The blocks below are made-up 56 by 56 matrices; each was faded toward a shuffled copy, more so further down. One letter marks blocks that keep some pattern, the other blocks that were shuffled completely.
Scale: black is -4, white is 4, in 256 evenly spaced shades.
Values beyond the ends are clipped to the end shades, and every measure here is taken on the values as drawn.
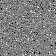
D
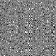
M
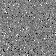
D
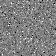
D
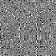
M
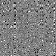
M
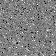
D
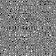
M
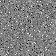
D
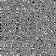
M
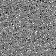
D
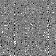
M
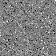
D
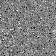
D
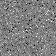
D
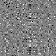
M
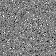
D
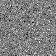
D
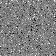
D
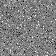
D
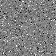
D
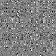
M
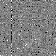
M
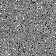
D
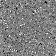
D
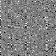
M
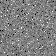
D
